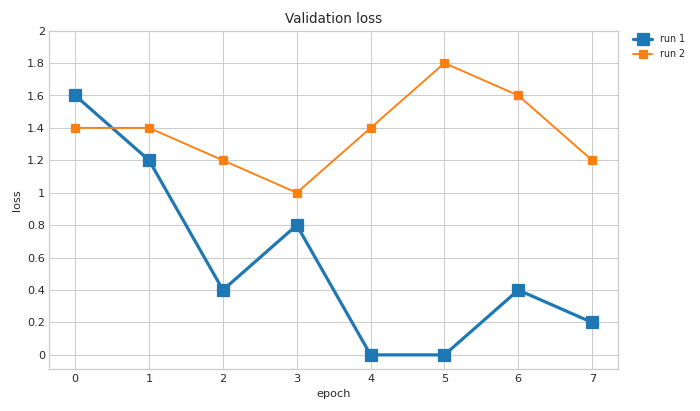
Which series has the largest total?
run 2
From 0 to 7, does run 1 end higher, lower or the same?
lower
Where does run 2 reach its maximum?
5
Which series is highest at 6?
run 2
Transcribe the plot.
Title: Validation loss
x-axis: epoch, ticks 0 1 2 3 4 5 6 7
y-axis: loss, ticks 0 0.2 0.4 0.6 0.8 1 1.2 1.4 1.6 1.8 2
Legend: run 1, run 2
Values:
run 1: 1.6 1.2 0.4 0.8 0 0 0.4 0.2
run 2: 1.4 1.4 1.2 1 1.4 1.8 1.6 1.2
